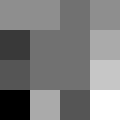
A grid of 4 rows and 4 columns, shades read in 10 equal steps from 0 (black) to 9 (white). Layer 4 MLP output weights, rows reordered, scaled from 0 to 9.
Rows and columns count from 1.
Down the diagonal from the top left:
5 4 4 9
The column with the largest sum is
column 4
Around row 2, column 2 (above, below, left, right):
5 4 2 4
